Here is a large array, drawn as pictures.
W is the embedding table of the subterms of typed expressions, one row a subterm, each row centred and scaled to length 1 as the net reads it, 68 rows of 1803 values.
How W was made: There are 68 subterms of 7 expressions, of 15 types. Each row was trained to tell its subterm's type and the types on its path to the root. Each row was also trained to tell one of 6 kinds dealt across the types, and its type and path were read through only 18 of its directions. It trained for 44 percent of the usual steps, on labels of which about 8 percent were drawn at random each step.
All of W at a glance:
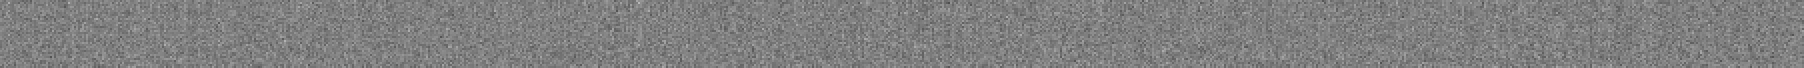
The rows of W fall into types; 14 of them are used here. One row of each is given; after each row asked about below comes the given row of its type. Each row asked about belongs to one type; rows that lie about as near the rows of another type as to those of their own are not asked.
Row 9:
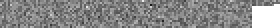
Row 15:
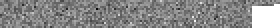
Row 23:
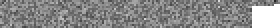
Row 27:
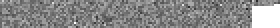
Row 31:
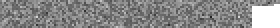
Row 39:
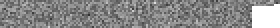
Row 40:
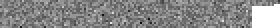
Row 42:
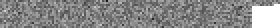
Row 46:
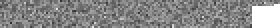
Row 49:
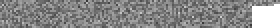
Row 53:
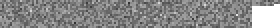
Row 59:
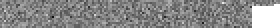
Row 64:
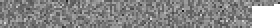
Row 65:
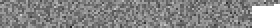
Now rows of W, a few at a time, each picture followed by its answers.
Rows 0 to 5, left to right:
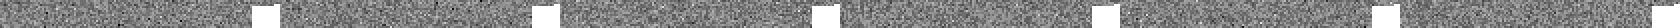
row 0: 23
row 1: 31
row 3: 46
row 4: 27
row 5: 64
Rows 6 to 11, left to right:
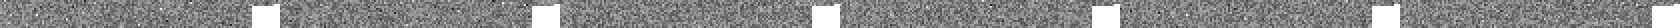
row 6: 31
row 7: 27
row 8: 42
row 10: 42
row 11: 40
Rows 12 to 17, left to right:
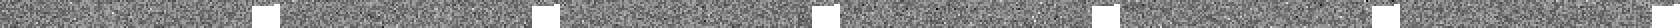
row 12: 49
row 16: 65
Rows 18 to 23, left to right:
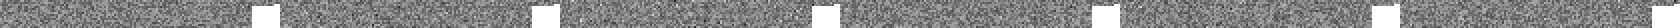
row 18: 23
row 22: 65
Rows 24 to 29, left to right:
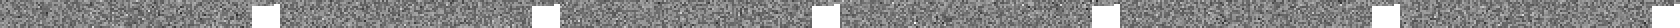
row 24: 31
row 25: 42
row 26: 49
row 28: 42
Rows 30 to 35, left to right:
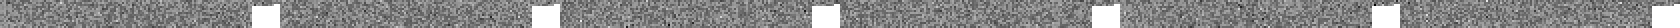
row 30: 31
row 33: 49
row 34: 31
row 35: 27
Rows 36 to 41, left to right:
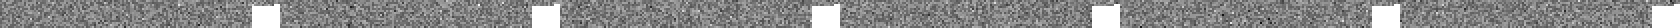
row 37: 15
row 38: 27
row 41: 53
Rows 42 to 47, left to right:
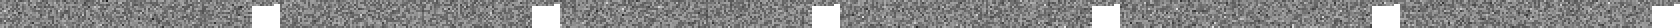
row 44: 53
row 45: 53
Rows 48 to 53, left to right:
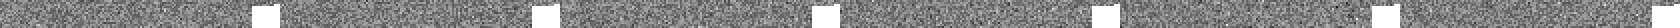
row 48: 59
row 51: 15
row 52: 65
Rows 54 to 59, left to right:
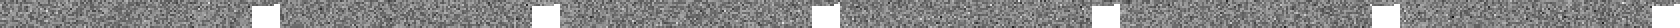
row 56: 59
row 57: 53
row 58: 46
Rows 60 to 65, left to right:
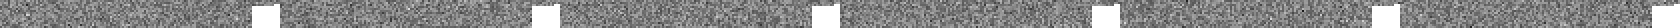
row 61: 23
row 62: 59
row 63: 42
